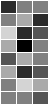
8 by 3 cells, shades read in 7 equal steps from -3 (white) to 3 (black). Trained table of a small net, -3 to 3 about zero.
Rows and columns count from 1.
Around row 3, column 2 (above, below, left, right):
-1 3 -2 1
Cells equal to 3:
1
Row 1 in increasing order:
0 0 2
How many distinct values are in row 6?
3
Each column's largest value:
2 3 2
